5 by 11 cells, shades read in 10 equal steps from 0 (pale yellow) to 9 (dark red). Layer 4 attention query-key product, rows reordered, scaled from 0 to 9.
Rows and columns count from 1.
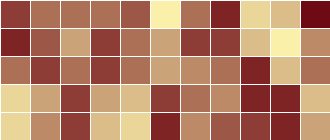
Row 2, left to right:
8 6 3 7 5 3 7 7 2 0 4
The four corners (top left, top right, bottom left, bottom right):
7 9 1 3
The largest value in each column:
8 7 7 7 6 8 7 8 8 8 9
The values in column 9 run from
1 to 8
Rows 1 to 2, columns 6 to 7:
0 5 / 3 7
